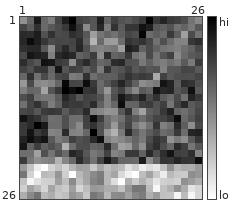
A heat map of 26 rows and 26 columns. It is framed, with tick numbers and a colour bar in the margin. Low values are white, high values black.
The ninth with the highest average is the top left. The top part is higher, up to a seam about 80% of the way down. There are no regular stripes.
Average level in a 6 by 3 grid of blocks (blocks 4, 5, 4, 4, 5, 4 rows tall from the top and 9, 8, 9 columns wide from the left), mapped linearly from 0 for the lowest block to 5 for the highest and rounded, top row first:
544
544
445
444
334
010
